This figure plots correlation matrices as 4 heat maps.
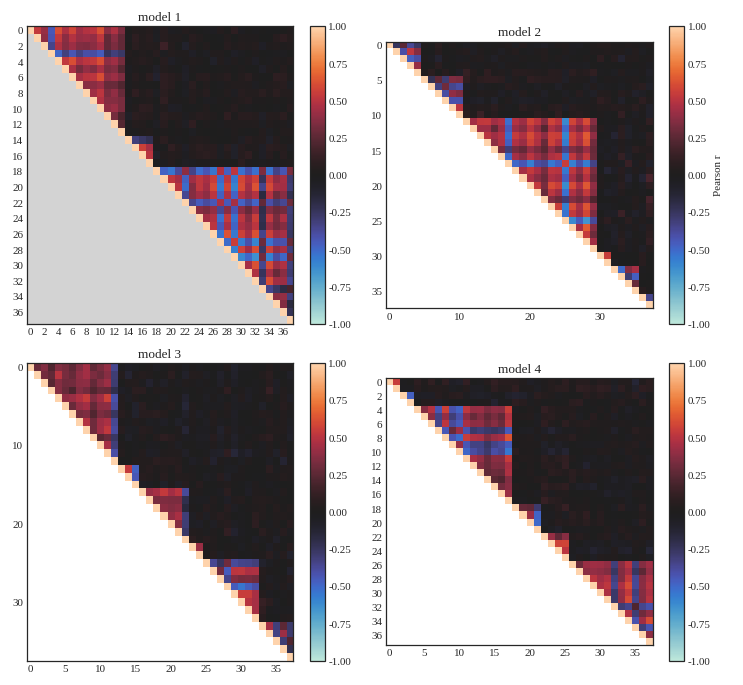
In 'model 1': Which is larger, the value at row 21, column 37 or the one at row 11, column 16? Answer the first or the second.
the second
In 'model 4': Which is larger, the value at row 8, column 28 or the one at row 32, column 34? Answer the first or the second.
the first
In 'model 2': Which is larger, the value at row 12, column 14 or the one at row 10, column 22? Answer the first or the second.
the first
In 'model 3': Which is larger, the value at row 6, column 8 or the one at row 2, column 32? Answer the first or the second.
the first
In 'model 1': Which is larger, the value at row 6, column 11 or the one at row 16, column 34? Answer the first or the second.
the first
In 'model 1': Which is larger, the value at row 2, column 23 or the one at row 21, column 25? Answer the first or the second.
the second
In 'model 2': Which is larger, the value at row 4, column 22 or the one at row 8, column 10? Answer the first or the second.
the first
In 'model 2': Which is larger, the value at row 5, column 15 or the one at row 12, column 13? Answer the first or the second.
the second
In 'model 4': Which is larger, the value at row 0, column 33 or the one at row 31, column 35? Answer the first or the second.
the first
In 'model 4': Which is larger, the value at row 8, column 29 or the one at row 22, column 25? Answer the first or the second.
the second
